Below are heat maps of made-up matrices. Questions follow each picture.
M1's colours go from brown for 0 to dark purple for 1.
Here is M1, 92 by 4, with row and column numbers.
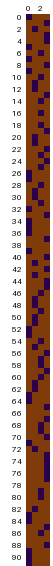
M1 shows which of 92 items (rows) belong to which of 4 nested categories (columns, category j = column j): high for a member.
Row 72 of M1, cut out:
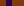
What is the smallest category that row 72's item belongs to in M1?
1
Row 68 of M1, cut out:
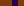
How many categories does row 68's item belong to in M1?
1
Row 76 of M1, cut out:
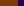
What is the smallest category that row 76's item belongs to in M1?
3
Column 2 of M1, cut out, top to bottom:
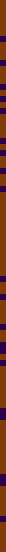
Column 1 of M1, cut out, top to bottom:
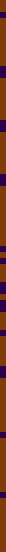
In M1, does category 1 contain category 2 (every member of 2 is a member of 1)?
no
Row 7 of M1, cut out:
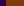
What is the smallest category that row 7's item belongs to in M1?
0
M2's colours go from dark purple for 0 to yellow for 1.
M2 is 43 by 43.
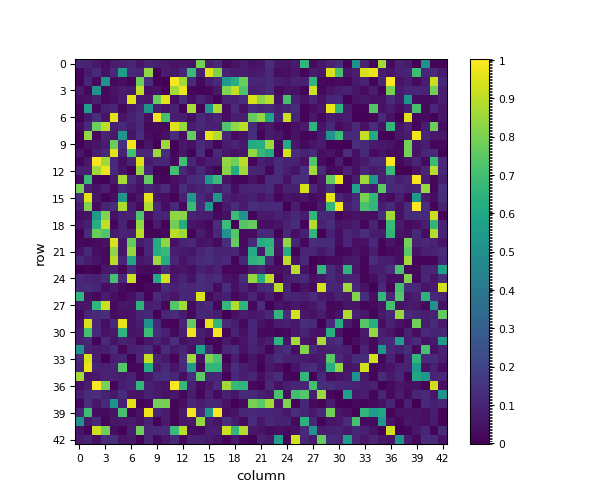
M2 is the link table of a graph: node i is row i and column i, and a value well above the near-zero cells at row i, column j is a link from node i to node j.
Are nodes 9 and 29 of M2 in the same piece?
no
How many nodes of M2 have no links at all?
0
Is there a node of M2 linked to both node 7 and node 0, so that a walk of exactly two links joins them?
no
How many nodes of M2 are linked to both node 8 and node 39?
8
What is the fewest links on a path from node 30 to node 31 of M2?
6
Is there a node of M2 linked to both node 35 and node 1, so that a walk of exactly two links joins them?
yes
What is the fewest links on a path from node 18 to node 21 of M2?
2
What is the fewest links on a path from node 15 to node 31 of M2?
5
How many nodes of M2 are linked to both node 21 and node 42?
0
